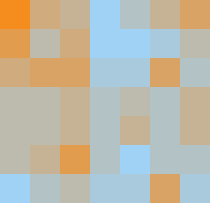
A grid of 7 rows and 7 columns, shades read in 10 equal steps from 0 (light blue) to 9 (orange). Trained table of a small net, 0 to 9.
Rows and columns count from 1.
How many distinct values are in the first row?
6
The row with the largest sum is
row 1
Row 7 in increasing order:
0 1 1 1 2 3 6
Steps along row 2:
down up down same up up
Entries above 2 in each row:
5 4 4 5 5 3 2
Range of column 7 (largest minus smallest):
5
